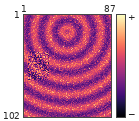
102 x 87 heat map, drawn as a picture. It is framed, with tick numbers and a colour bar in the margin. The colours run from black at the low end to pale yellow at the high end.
The middle left is the roughest part. No overall slope runs across the table. An odd patch, rougher than its surroundings, sits in the middle left. Concentric rings centre on the top middle.
